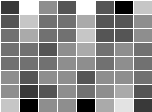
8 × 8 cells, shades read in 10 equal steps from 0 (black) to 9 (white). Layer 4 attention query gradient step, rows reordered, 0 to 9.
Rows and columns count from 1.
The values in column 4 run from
3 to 5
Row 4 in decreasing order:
6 5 5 4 4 4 4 3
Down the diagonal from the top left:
2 7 4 5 5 5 6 2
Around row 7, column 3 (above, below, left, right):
5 5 2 5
